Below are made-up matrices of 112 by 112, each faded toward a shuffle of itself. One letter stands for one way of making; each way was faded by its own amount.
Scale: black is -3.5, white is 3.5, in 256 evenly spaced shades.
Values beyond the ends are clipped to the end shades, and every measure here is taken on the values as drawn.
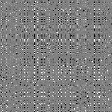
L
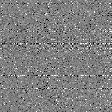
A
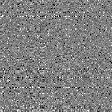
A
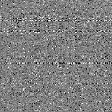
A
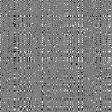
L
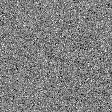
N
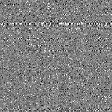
A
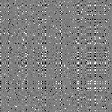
L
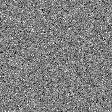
N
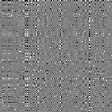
L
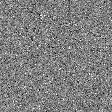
N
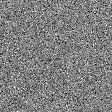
N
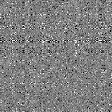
A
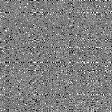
A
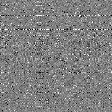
A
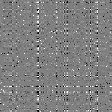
L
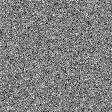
N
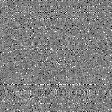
A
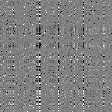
L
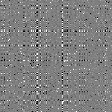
L
